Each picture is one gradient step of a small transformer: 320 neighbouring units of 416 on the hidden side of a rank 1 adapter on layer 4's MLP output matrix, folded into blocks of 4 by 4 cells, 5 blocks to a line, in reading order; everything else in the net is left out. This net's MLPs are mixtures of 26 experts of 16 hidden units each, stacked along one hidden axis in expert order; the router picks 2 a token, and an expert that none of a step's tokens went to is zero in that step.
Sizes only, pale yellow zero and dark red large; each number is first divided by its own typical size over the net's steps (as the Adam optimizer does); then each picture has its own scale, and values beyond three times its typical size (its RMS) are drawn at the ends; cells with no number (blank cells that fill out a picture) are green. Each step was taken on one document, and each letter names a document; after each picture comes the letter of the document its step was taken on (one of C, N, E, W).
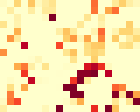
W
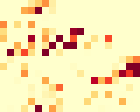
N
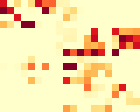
W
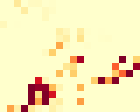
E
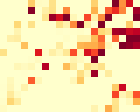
W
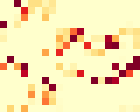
N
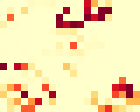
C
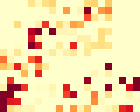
C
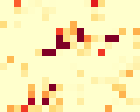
N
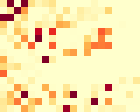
C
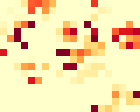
W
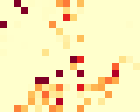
E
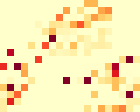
C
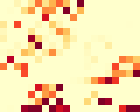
N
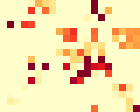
W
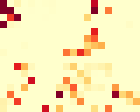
W
